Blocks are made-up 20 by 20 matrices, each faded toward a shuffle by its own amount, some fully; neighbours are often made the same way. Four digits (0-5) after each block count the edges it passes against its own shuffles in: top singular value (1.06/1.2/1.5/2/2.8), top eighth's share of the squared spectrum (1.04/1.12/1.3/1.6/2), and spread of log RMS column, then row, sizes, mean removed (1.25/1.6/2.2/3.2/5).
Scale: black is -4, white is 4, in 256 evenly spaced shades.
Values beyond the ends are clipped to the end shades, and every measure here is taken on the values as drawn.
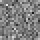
2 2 1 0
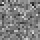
0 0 0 1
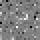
2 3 1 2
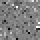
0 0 0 0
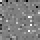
1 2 0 0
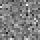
1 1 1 0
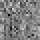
3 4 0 1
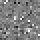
0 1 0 0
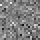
0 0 0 0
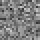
3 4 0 1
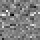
3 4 0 2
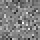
0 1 0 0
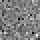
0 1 0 1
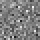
0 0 0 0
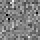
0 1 0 0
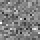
1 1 0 1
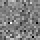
1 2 0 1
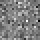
1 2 1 0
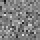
0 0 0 1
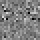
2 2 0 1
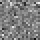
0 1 0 1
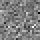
1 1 0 1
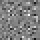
3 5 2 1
